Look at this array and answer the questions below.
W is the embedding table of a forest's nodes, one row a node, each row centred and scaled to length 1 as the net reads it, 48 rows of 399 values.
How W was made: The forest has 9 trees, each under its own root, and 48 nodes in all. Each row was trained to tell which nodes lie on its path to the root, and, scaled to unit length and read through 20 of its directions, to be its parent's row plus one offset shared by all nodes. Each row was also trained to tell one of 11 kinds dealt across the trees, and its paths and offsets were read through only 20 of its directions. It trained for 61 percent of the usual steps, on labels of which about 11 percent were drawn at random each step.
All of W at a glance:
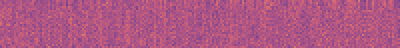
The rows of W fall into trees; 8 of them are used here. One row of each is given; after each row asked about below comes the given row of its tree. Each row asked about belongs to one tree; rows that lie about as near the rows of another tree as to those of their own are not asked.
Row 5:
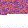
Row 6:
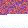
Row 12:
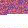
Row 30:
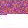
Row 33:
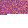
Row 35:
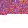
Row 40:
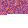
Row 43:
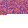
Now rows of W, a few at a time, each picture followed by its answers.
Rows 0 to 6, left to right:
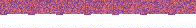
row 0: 5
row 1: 33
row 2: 33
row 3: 33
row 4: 33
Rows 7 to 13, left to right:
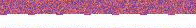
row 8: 6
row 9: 5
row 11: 30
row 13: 43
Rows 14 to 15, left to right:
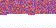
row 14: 12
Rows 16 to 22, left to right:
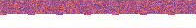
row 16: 43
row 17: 43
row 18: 33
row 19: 12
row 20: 30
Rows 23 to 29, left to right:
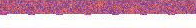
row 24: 12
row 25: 30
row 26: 40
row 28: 43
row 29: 12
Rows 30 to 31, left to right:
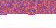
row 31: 40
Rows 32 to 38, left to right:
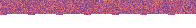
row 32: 40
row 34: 30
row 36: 33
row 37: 40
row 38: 43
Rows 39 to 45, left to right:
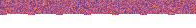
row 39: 35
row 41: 43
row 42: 35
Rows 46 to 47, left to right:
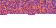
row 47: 5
